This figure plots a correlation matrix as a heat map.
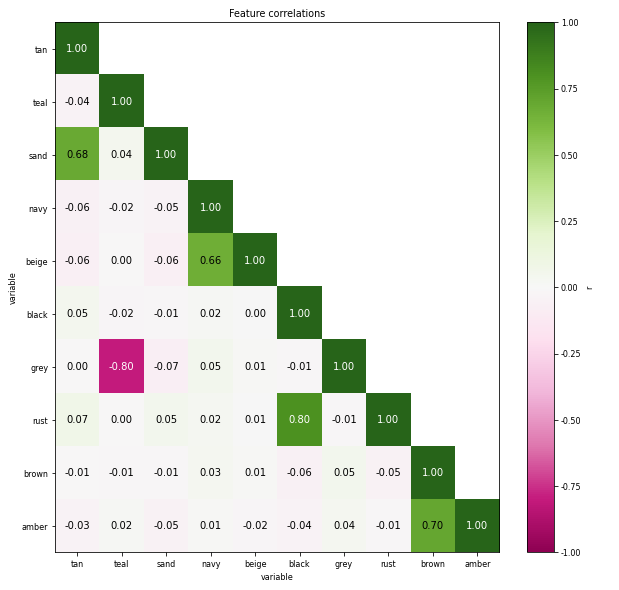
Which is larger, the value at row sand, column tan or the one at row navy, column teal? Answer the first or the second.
the first
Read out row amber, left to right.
-0.03 0.02 -0.05 0.01 -0.02 -0.04 0.04 -0.01 0.70 1.00
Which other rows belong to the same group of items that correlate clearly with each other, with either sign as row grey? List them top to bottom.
teal
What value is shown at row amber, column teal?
0.02
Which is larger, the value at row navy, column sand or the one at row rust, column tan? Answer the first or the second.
the second
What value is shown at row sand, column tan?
0.68
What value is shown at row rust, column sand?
0.05
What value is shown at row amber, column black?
-0.04
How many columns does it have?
10
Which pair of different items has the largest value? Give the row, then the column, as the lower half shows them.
rust, black
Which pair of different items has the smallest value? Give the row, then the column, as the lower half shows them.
grey, teal
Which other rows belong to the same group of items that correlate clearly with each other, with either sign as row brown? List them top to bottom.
amber
